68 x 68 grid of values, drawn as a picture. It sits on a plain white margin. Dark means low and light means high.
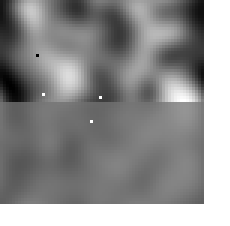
Neither half mirrors the other. The bottom part is calmer, past a seam about 50% of the way down. Four lone cells stand out: three far higher and one far lower than their neighbours. The middle right is the ninth with the highest average.
